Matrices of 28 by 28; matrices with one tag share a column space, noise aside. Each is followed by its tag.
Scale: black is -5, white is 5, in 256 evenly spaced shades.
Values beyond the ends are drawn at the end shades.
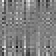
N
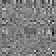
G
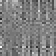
N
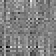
N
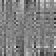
N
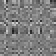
G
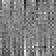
N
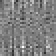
N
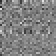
G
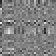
G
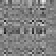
G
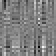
N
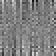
N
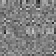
G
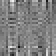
N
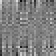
N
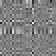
G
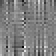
N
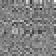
G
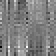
N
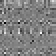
G
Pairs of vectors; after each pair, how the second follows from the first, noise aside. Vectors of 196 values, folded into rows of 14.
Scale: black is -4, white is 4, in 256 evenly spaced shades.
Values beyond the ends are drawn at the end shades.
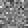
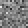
sign-scrambled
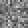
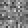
reversed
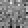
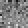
reversed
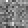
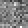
reversed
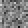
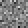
sign-scrambled
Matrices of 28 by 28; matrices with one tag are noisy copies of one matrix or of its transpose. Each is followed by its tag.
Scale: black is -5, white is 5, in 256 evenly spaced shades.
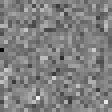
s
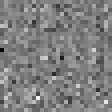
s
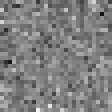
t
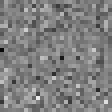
s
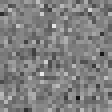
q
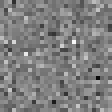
q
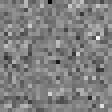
s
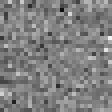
t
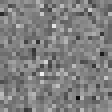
q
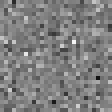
q
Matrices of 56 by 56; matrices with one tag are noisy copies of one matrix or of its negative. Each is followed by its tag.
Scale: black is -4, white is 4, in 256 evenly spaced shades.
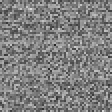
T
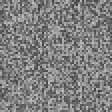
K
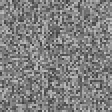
K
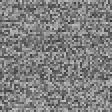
T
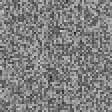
K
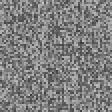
K
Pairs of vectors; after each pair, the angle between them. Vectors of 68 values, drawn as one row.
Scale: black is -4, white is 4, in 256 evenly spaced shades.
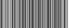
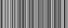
nearly parallel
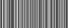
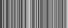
orthogonal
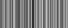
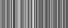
nearly opposite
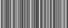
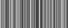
nearly parallel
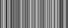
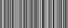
orthogonal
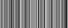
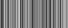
partly opposed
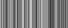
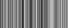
nearly opposite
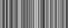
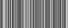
partly opposed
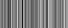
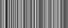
partly opposed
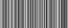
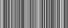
partly aligned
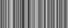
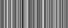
partly aligned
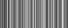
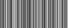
partly opposed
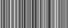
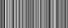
partly aligned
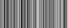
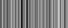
partly aligned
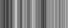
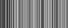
partly aligned
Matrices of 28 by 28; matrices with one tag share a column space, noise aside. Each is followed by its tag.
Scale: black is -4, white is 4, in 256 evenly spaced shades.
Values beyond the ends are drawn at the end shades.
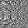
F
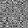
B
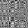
B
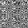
F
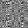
B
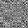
B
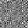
B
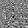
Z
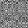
B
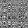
Z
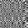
B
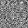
F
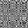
B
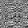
Z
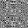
B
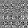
Z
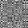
B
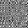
B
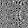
F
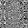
F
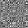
B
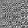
Z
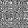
F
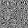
F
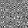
Z
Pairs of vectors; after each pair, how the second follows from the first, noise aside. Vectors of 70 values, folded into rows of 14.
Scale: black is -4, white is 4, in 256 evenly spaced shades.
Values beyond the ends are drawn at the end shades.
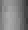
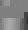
partly zeroed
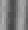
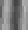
reversed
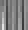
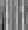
negated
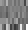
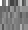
reversed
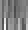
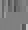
partly zeroed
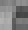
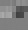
partly zeroed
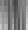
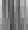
reversed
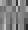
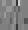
partly zeroed
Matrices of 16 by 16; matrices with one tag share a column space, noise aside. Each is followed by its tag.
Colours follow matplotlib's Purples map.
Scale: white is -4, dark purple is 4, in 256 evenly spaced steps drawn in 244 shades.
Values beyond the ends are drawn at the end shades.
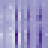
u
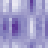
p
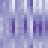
p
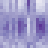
p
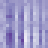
u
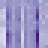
u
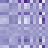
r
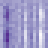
u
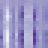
u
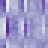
p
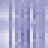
u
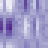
p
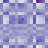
r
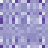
r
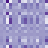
r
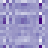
r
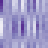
p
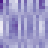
p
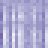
u
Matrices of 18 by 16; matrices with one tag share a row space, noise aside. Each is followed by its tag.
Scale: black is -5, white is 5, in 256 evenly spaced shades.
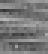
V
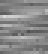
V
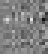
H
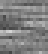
V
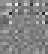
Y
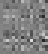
H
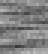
V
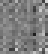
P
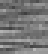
V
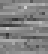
V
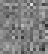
H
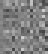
H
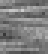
V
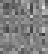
H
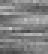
V
